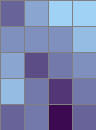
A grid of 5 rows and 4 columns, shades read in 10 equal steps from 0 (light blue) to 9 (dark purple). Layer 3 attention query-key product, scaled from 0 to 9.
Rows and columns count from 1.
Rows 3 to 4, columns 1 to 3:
2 6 4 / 1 4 7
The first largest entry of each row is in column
1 1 2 3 3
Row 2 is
3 3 3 1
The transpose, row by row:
5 3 2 1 5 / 2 3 6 4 4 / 0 3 4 7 9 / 0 1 3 4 5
